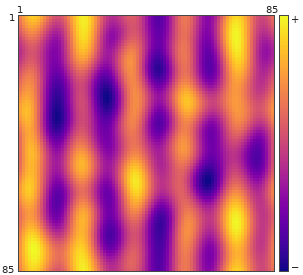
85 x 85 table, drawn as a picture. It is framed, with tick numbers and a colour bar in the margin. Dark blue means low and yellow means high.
No overall slope runs across the table. Stripes running up and down repeat 5 times from left to right. The bottom left is the ninth with the highest average. No lone cell stands out from its neighbours. On average the colour sits 50% of the way up the scale.
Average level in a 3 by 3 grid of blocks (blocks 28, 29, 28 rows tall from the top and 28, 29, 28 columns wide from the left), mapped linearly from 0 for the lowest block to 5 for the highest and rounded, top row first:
2 0 3
2 2 0
5 0 3
